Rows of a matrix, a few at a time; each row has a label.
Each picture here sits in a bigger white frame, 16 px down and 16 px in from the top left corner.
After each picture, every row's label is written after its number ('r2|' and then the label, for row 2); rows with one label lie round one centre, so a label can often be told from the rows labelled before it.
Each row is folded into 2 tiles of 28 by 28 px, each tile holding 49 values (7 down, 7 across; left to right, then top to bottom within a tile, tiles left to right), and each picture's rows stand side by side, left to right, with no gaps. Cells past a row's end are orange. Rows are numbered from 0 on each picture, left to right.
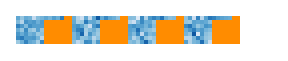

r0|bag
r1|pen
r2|pen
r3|pen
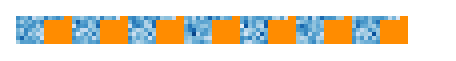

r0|bag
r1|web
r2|web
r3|pen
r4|web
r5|pen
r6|web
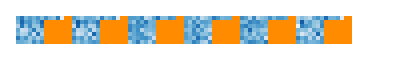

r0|web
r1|web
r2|bag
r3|bag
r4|bag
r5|web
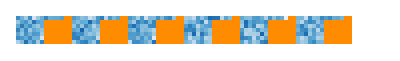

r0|bag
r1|bag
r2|bag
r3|pen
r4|web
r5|pen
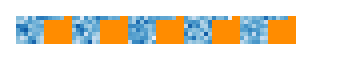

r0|pen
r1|pen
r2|bag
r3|web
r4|pen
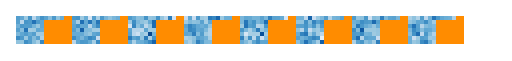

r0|bag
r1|bag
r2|web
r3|pen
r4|web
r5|bag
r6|bag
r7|pen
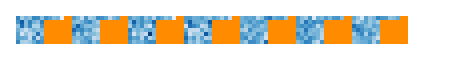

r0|web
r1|pen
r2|web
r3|web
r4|bag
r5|bag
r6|pen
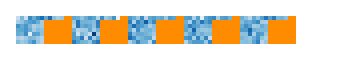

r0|pen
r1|web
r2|bag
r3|bag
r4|pen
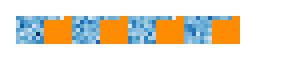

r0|web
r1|bag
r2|web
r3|pen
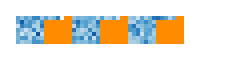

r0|web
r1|web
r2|pen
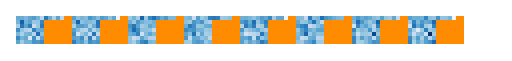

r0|web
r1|web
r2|pen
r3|pen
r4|web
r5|pen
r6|web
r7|web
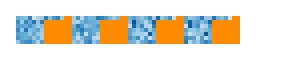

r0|bag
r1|pen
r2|web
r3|web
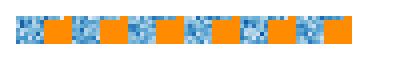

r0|web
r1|bag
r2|pen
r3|pen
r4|web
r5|pen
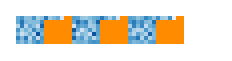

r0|web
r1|web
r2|web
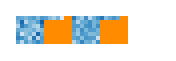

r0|web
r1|bag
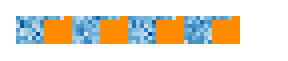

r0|web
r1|pen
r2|web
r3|bag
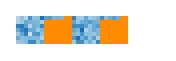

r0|pen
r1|bag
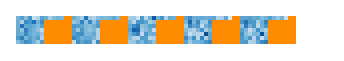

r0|bag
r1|bag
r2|pen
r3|web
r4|web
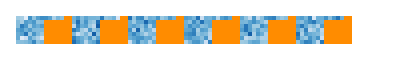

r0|pen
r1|web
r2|bag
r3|bag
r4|pen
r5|bag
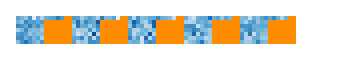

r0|bag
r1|web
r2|web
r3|pen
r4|pen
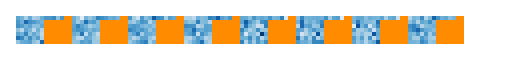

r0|bag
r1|pen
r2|pen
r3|pen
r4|web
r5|web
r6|web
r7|pen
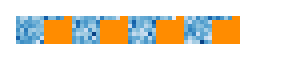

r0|bag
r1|web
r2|web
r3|pen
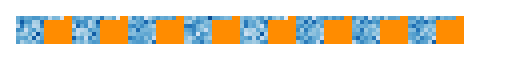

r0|web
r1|web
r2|bag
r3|pen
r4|web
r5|bag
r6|bag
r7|bag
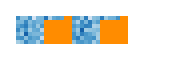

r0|bag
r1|bag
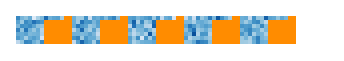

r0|bag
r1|bag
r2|web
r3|pen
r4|pen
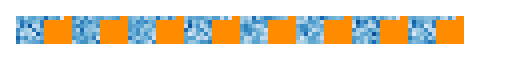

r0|web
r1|bag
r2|bag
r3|web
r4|pen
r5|pen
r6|web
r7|web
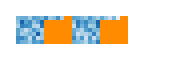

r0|web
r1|web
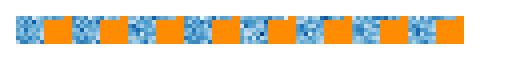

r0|bag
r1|bag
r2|pen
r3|bag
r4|web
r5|pen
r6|pen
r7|pen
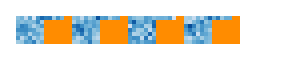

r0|pen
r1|pen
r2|web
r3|pen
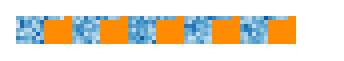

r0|web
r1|pen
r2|bag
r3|pen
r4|pen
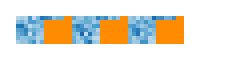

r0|pen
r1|pen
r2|pen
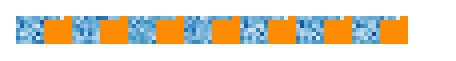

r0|web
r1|pen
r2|bag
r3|bag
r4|web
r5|web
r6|web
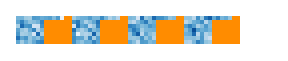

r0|web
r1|web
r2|pen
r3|pen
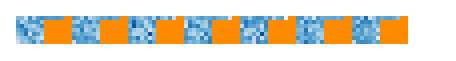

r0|pen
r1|bag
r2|web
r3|web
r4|web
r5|bag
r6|bag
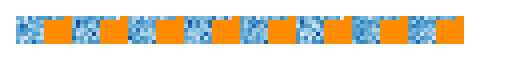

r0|pen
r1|web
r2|bag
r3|web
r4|bag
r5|web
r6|bag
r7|bag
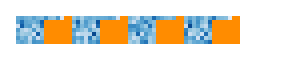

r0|web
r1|web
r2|pen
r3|web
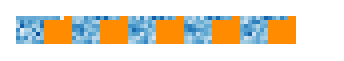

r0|web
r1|pen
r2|pen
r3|pen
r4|pen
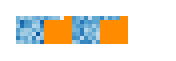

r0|web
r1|bag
